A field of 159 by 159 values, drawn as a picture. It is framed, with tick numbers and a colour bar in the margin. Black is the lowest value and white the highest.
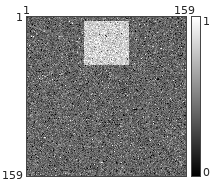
Stripes: none. Ninth with the highest average: top middle. Odd patch: higher, in the top middle.
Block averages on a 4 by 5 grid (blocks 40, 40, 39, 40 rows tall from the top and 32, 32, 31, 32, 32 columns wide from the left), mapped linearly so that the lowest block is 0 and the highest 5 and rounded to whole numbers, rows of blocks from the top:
01510 / 00100 / 00000 / 00000
